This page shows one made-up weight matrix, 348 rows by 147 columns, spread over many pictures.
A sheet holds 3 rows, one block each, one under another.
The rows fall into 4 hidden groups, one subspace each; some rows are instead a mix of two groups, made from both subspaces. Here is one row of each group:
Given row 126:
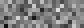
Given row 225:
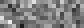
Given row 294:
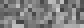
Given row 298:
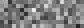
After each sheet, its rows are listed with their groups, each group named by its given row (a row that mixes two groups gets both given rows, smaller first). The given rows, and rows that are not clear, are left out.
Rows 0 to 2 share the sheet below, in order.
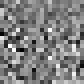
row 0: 294
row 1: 294
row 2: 294
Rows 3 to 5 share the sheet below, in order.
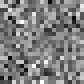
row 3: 294
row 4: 126 and 225
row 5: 298
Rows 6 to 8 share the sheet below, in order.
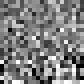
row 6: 294
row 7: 298
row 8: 294
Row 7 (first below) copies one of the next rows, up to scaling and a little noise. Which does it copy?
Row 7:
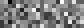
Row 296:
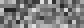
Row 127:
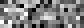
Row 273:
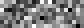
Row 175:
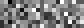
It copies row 175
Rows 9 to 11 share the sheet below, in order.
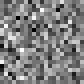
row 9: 126
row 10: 225 and 294
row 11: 294
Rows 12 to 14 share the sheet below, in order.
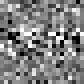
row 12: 225
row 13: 225
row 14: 126
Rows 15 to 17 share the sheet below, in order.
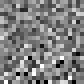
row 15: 225
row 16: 298
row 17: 126
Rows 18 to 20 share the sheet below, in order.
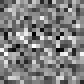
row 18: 298
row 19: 126
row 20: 126
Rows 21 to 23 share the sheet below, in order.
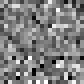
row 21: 225 and 294
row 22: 225 and 294
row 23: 126
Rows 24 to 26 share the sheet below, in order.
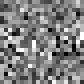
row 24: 225 and 298
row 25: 294
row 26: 294
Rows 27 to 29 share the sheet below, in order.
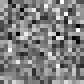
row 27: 298
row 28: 225
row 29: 294
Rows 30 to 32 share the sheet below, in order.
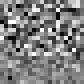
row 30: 126 and 225
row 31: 298
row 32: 225
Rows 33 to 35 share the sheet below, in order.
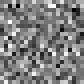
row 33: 126 and 225
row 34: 294 and 298
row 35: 126
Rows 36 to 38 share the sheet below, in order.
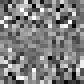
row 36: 126
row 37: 225
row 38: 294
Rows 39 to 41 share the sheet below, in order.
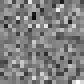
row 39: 126
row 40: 126
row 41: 298
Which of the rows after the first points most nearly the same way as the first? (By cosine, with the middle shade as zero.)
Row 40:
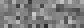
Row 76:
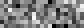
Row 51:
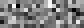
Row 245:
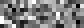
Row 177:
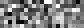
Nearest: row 51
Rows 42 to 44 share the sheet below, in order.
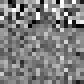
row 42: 298
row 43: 298
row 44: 298
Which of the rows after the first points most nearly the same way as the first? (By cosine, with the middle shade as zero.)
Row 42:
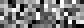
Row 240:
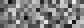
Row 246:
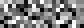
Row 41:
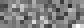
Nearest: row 240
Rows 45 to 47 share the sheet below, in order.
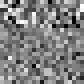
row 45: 294
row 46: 298
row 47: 298
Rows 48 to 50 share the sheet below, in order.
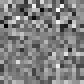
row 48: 126
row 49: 294 and 298
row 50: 294
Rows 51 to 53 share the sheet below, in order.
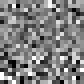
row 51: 126 and 225
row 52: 126
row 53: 225
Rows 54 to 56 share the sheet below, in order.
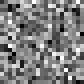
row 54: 225
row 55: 225 and 294
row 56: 298
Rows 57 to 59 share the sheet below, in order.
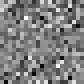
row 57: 298
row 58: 298
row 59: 126
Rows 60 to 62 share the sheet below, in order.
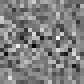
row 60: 225
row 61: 126
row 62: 225
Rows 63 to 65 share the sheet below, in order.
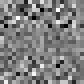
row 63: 126
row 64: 294
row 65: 126
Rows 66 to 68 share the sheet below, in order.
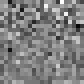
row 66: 298
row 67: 225
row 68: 294
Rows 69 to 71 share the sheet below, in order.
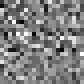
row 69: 294
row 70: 126
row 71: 294
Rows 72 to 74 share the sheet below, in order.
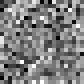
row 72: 298
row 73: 294
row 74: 298
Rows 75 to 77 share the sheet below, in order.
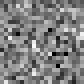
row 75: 126
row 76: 294
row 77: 126 and 294
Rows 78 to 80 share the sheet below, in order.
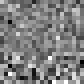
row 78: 225
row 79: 294
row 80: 294
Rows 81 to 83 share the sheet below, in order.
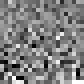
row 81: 298
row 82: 126
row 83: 294 and 298
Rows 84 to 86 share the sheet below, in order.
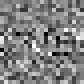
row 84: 225
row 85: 294
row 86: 126
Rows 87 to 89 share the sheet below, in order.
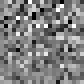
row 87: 126
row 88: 126
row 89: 126 and 298
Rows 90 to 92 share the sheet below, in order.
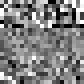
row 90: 294
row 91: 225
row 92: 225
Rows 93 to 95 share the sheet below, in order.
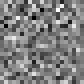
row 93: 126
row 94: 225 and 298
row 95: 126
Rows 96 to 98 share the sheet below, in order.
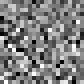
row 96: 225
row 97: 294
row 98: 126
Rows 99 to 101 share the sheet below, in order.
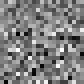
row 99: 298
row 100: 126
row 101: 126
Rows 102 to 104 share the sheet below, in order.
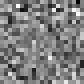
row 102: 225
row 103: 294
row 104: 294
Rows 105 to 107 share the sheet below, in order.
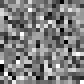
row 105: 126 and 294
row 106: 298
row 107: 294
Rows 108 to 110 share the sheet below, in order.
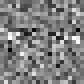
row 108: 225
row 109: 225
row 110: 126
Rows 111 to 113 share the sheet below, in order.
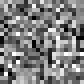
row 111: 126
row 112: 294
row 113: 225 and 294
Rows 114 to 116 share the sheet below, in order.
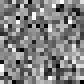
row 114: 126
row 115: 294
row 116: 294
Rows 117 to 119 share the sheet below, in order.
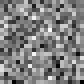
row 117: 126
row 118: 298
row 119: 294
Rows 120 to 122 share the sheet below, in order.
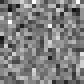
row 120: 225
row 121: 294
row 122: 294
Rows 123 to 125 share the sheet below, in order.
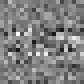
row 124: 126
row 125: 126
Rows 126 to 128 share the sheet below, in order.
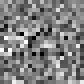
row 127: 298
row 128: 294
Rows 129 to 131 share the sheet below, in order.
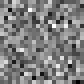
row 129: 294
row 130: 294
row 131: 298
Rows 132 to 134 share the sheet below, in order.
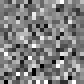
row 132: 126
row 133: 126
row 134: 126
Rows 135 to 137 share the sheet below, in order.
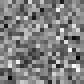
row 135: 126
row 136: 225 and 298
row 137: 225
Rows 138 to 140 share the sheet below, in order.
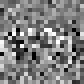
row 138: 294 and 298
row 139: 225
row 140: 225 and 298
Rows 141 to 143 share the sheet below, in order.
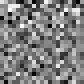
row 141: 225
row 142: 126
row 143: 126
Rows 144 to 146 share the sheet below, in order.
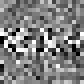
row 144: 298
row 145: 294
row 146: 294
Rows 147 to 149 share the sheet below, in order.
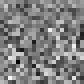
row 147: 126
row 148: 294
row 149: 126 and 298
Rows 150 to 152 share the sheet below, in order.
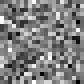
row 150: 225
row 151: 225
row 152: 298
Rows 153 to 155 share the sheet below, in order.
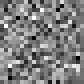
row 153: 126
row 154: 298
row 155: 225
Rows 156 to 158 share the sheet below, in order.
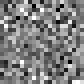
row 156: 126
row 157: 298
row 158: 298
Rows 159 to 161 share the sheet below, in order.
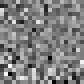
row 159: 294
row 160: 225
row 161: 294
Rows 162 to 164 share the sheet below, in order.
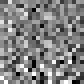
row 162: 298
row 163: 298
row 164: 126 and 298
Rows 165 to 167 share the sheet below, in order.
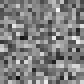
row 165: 294
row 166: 225
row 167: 126
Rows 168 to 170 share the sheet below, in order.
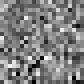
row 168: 298
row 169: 294 and 298
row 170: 225 and 298
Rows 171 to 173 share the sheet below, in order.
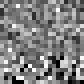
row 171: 294
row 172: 225
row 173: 294
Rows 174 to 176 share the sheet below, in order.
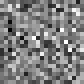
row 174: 225
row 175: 298
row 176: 298
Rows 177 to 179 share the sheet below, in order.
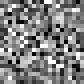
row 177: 225 and 294
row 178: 298
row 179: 225
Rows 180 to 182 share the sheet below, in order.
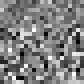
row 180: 298
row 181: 225 and 298
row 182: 294
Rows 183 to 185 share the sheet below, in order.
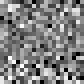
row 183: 225
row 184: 298
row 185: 298
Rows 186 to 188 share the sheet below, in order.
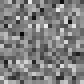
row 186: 126
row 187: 298
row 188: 126
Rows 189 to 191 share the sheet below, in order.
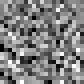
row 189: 126
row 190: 225
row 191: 225
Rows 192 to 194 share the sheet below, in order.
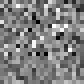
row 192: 294
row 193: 126
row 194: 294
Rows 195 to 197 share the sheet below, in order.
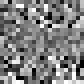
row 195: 294 and 298
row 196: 294
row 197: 294
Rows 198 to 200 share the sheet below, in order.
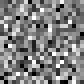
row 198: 126
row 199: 294
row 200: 126
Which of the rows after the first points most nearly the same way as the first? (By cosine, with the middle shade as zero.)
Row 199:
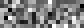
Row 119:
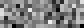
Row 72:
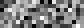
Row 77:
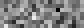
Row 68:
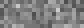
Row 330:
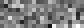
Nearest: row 330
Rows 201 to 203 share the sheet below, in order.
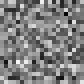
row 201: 298
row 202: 298
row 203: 126
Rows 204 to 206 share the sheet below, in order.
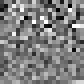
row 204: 298
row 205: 225
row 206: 294 and 298
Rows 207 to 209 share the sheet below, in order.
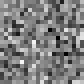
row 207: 294
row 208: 294
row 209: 298
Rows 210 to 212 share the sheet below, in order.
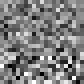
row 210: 126
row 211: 126
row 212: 298
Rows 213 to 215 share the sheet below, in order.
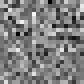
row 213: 294
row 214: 126
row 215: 126
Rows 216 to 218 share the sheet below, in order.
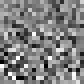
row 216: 294
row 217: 126
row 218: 294
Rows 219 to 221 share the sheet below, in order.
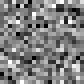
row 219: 126
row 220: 126 and 294
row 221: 225
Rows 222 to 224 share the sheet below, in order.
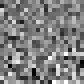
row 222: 294
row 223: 294 and 298
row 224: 294
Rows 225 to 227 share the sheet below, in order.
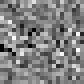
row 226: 225
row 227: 225
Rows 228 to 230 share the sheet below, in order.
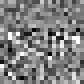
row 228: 298
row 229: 225
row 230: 294
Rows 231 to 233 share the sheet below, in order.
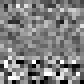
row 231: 126
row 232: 225
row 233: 126 and 298
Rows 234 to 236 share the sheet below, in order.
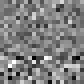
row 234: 126
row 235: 126
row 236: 225
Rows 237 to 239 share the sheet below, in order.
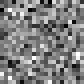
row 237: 294 and 298
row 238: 298
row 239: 225
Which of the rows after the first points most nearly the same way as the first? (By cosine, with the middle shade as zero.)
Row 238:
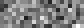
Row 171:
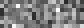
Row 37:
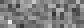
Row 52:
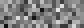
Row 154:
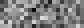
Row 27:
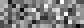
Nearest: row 154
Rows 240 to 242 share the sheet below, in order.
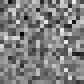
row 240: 298
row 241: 298
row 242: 298
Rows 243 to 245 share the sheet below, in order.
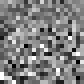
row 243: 126 and 298
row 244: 298
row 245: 225
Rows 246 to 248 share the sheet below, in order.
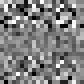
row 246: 126
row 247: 294
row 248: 126
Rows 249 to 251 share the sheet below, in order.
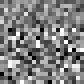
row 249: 294 and 298
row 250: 298
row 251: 225
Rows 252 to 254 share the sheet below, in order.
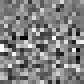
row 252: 126
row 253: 225
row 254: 225
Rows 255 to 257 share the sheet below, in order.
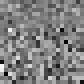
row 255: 225
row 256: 298
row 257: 294
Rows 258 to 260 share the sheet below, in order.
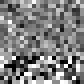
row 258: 225
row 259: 298
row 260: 298
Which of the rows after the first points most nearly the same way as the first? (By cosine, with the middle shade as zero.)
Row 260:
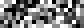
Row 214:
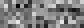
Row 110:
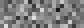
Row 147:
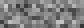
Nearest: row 147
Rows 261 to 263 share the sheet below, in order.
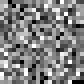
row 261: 298
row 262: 126
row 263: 298
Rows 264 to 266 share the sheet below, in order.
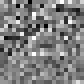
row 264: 126
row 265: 298
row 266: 298
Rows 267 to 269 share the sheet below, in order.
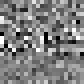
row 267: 225
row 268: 294
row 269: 126
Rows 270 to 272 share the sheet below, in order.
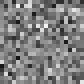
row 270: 126
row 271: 298
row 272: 294
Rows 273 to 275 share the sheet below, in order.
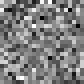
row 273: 298
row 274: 126
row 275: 294
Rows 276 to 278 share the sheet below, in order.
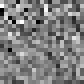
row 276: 294
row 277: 225
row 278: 294
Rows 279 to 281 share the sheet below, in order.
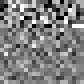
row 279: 298
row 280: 126
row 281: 126
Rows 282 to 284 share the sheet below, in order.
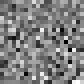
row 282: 225
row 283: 298
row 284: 298
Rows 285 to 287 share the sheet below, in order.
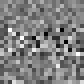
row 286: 298
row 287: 294
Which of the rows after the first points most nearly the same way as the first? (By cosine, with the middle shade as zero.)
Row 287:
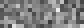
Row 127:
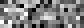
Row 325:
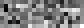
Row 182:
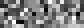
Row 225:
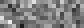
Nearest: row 182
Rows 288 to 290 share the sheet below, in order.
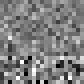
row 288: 126
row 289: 225 and 294
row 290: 126 and 298
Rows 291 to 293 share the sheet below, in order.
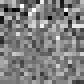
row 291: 298
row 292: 294
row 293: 298
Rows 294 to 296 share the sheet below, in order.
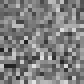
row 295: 294 and 298
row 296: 298
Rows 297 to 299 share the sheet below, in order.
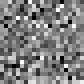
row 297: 126
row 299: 298
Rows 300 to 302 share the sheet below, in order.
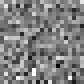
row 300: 126 and 294
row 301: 298
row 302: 126 and 294
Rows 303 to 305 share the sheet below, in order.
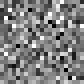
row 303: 294
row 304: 126
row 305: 298
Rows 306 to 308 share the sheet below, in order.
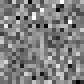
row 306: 126
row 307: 294 and 298
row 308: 298
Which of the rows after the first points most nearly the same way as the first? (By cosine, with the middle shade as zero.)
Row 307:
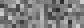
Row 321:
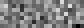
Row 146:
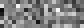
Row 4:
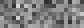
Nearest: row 4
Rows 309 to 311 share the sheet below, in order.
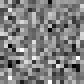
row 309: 294
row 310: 294
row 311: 225
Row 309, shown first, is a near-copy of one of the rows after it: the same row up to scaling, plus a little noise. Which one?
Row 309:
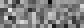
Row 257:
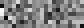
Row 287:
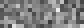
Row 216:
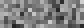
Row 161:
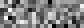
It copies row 161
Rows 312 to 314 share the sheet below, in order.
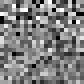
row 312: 225
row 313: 294
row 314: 298
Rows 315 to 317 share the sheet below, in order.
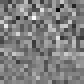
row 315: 126
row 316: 294
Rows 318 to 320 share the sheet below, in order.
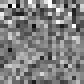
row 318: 126 and 225
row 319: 225
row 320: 298
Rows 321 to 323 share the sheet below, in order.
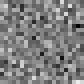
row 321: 298
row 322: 298
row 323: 298
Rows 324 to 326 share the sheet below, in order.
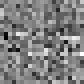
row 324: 294
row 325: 126 and 298
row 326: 225 and 294
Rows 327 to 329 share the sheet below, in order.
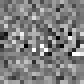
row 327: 126
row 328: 298
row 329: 126
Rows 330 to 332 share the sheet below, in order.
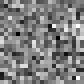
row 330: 294 and 298
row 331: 294
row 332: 225
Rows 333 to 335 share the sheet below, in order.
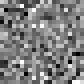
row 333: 298
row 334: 298
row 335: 298
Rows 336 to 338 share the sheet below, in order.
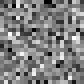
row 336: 126 and 225
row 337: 225
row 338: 126
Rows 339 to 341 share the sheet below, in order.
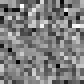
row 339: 298
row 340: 225
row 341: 294
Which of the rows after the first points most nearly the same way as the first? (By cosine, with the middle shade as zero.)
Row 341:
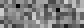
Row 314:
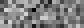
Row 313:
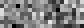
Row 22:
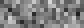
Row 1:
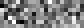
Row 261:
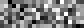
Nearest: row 313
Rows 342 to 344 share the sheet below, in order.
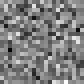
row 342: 126
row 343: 225
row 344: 294
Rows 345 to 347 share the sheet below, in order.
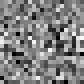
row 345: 126
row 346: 294
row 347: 126 and 294
